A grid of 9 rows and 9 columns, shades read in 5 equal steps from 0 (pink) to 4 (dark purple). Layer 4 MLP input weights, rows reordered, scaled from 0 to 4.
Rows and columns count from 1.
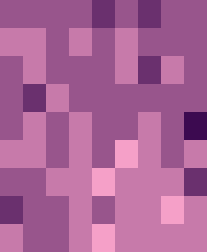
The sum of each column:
16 15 16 12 15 11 15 13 18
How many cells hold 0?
4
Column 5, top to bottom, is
3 2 2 2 2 2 0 2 0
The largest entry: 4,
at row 5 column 9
